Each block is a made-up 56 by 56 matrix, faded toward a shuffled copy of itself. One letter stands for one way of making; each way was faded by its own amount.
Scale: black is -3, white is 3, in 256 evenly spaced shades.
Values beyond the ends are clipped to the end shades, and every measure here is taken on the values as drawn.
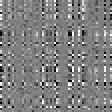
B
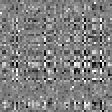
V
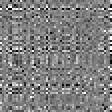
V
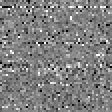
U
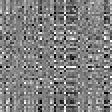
V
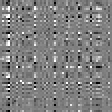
B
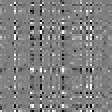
B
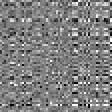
V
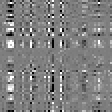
B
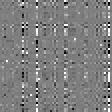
B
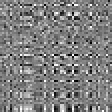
V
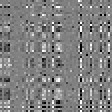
B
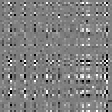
B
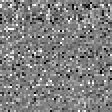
U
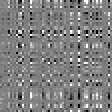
B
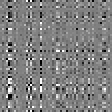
B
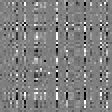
B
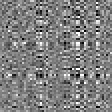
V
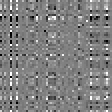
B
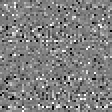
U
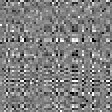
V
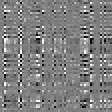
B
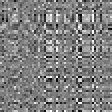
V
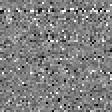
U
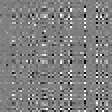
B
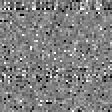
U
